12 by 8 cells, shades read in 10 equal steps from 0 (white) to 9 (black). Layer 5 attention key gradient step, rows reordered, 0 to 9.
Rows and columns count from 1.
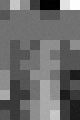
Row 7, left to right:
5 6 5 5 4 4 6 6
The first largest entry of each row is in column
5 1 1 1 2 2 2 8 2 7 8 8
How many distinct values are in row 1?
7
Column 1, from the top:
5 6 5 5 5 5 5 4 4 3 7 6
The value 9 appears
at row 1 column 5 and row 1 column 6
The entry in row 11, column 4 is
4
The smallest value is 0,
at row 1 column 8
